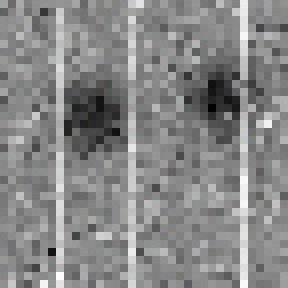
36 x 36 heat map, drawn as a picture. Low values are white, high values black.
Odd lines: columns 8, 17 and 31. Slope: none. Mirror symmetry: none. Average level on the scale: 50%. Bumps: two.
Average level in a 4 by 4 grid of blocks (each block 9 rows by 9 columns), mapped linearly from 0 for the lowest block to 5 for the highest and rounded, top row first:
0 0 1 1
1 5 3 3
1 1 1 0
0 0 1 0
